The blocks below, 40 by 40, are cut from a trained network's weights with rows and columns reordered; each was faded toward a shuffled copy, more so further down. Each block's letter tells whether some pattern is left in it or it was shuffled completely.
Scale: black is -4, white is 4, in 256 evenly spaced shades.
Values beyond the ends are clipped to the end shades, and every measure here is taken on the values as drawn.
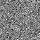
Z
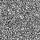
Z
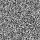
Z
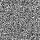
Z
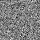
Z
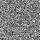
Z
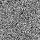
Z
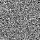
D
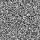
D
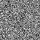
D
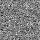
Z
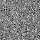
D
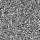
Z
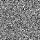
D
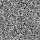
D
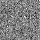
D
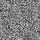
Z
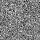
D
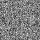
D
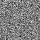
Z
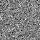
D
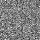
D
